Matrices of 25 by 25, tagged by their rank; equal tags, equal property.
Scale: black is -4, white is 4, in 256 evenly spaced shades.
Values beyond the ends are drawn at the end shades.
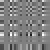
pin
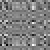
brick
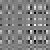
pin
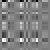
pin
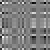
pin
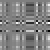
pin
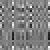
brick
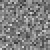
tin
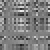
brick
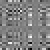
brick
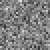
tin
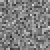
tin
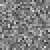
tin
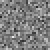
tin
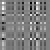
pin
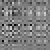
brick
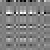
pin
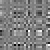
brick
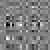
brick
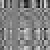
brick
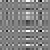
pin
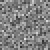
tin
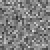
tin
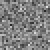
tin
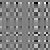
pin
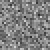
tin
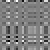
pin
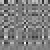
brick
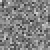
tin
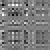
brick
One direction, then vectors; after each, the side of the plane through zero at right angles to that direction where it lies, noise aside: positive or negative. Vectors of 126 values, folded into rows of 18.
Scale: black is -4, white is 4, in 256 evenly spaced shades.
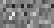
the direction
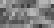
positive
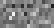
positive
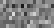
positive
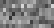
negative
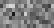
negative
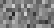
negative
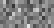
positive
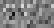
negative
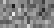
positive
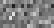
positive
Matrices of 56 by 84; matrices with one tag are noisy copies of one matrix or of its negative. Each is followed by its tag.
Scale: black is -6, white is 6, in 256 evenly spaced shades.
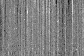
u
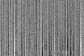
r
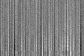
r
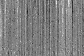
u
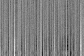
r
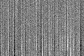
r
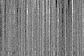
u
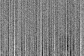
r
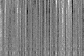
u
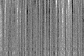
u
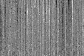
u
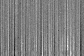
r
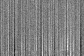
r
